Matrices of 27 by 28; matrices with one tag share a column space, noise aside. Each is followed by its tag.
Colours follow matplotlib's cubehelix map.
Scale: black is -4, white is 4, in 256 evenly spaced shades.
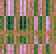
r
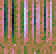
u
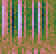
u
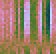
u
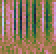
u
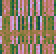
r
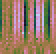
u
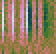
u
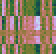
r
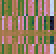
r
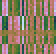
r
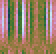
u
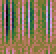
u
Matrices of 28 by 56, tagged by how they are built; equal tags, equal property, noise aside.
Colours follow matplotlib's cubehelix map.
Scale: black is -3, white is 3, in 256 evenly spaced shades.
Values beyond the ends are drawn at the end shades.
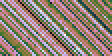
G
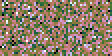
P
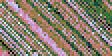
G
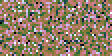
P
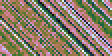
G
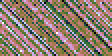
G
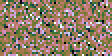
P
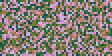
P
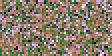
P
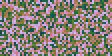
P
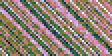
G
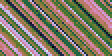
G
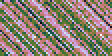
G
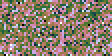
P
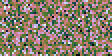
P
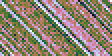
G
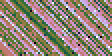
G
